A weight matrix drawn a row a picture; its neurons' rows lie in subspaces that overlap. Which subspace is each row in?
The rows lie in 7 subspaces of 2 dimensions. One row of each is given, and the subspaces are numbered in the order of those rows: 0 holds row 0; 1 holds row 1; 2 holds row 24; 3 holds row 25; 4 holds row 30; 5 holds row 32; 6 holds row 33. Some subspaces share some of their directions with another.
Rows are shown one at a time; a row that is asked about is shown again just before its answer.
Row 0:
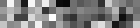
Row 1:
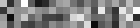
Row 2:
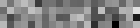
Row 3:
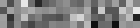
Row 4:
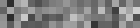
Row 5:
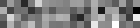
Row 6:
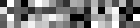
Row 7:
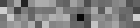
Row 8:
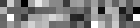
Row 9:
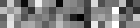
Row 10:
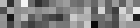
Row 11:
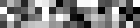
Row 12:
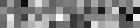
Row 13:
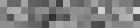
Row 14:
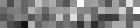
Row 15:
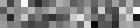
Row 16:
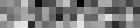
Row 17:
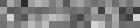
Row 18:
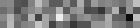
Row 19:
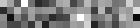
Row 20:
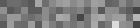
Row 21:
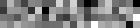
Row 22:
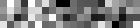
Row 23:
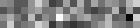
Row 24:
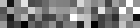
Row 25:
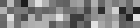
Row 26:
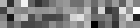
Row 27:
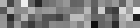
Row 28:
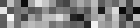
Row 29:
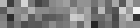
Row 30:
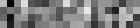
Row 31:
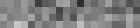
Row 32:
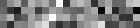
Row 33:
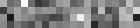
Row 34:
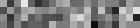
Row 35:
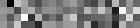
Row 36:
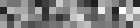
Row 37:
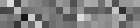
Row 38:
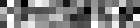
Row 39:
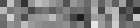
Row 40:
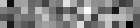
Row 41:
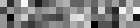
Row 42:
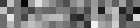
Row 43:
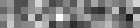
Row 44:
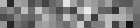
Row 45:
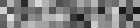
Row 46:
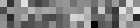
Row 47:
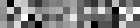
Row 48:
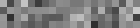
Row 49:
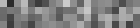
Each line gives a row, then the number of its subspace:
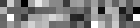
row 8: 5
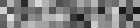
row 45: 1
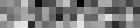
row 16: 2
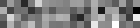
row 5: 0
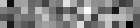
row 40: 4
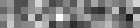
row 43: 3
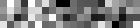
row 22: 0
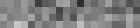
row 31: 2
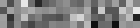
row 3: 0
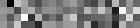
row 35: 6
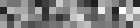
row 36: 1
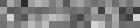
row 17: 5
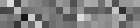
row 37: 6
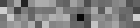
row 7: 6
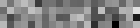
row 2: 0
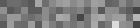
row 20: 0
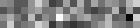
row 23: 3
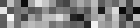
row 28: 1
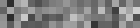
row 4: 6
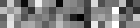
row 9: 5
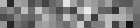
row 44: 4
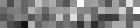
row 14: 2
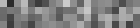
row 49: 4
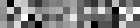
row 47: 6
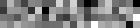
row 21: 1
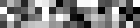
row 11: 1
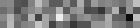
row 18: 3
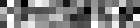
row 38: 4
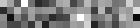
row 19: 6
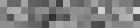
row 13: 5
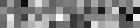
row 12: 3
